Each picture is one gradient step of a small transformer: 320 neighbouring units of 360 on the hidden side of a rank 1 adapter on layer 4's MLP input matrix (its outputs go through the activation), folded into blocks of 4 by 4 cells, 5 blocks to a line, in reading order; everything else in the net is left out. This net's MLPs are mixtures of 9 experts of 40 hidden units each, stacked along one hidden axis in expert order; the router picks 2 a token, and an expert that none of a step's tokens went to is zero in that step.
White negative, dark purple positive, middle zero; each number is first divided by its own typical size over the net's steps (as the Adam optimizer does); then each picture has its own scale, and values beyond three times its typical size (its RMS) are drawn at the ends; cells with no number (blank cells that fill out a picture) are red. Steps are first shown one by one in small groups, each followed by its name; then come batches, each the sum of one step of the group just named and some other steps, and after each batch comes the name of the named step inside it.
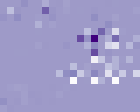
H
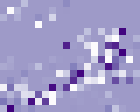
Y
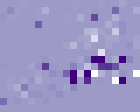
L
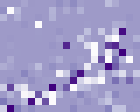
Y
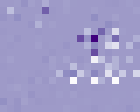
H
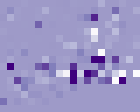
L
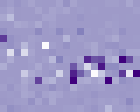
Y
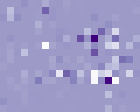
H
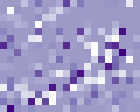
Y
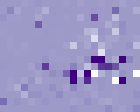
L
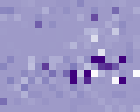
L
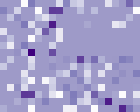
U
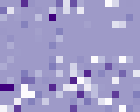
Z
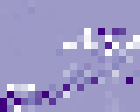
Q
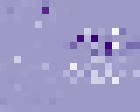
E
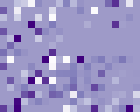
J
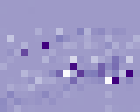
Q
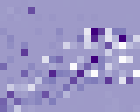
Q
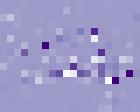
Z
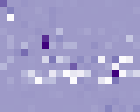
U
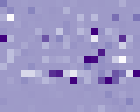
U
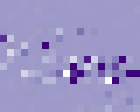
U
